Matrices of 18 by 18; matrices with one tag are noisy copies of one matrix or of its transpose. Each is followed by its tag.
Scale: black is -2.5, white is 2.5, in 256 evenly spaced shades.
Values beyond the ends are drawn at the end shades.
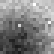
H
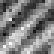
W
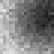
H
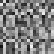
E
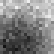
H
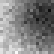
H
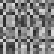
E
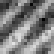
W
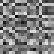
E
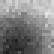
H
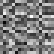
E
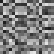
E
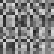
E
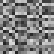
E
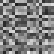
E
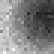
H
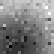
H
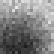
H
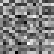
E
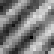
W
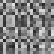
E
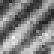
W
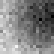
H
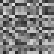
E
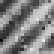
W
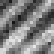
W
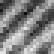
W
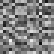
E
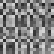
E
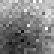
H
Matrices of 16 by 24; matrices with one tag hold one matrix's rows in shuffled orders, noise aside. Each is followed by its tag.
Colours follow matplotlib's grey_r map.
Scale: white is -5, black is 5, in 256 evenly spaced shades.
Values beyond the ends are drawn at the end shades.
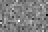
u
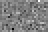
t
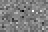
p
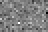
u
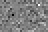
t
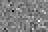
t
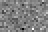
p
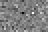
p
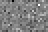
t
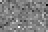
u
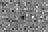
p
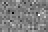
t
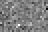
u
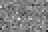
u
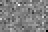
u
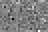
t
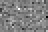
u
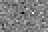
p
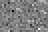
t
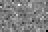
u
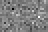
t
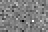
p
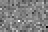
u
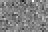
p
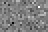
t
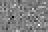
t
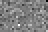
u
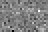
t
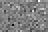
t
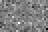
u
